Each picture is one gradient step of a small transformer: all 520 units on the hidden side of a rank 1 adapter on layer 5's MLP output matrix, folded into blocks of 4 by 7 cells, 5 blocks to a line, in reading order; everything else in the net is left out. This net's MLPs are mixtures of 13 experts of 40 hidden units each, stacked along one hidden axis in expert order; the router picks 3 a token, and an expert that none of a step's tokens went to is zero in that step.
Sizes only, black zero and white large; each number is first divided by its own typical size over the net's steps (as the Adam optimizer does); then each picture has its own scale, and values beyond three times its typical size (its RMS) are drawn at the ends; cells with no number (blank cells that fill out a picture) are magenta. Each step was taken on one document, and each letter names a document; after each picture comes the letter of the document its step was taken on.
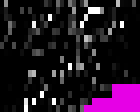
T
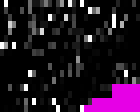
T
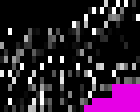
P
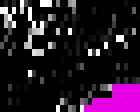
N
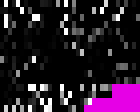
P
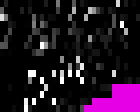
T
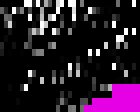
N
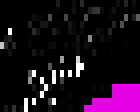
T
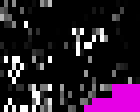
P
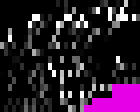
P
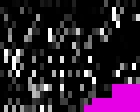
P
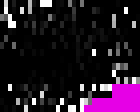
N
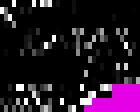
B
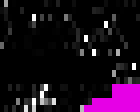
T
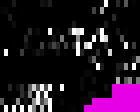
B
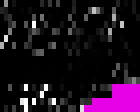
T
